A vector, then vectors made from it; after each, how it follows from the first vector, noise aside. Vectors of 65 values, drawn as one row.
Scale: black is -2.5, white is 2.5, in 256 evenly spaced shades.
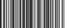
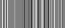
partly zeroed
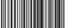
wrapped around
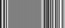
partly zeroed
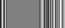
partly zeroed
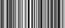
wrapped around
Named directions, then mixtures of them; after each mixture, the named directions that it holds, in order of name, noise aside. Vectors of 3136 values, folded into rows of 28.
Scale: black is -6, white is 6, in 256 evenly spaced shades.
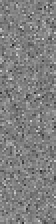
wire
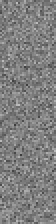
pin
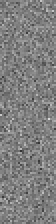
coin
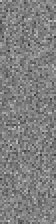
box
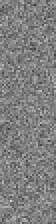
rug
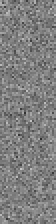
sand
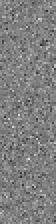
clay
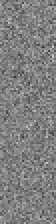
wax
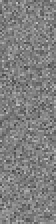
pin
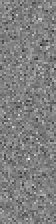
clay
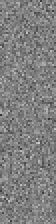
coin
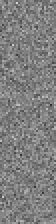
coin, pin, wire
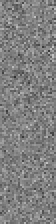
wax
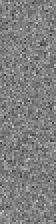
clay, pin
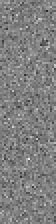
clay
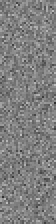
coin, wire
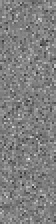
clay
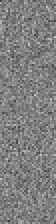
box
